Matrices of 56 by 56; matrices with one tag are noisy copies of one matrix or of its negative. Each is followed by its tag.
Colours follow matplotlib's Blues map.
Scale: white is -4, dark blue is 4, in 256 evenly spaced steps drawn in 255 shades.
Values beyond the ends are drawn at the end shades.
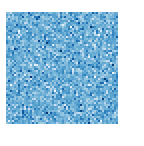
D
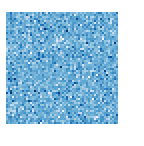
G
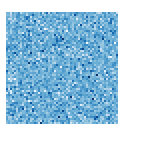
G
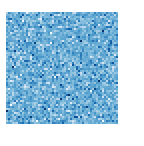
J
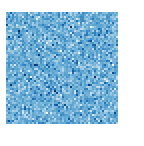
D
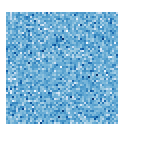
G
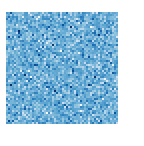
D
